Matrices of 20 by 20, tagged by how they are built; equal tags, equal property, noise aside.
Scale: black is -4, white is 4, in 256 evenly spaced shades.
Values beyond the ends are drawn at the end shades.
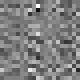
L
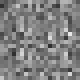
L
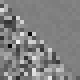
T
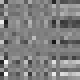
L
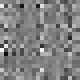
L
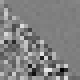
T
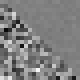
T
